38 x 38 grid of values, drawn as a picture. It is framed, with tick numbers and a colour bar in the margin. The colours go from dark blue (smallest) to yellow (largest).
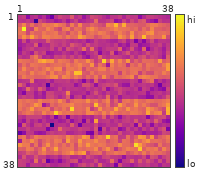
Stripes running across repeat 4 times from top to bottom. On average the colour sits 50% of the way up the scale. There is no overall slope. The histogram is bell-shaped.
